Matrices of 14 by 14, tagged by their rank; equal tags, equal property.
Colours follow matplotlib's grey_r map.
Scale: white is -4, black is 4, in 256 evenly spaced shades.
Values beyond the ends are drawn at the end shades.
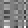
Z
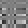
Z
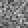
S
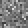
S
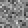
S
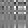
Z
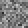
S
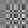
Z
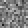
S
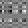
Z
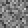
S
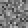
S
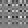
Z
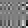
Z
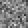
S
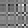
Z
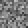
S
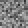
S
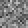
S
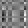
Z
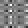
Z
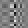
Z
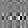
Z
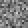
S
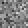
S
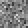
S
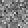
S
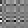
Z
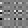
Z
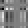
Z
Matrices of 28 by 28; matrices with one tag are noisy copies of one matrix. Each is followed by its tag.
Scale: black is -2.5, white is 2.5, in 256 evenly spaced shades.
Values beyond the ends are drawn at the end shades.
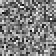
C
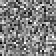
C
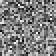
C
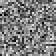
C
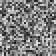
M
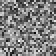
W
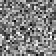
M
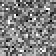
W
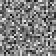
M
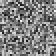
C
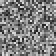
C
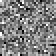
C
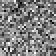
W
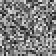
M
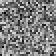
C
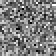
C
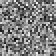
C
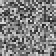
C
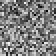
W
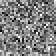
C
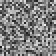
M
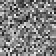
W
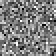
C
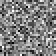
M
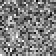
W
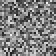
W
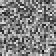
C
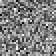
C
